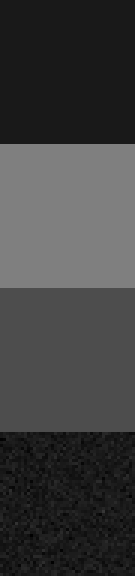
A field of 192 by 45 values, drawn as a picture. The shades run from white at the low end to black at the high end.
The table splits into 4 rows of 1 panel. Panel 1,1: very high, flat. Panel 2,1: middling, flat. Panel 3,1: high, flat. Panel 4,1: very high, fine-grained, faint in contrast.
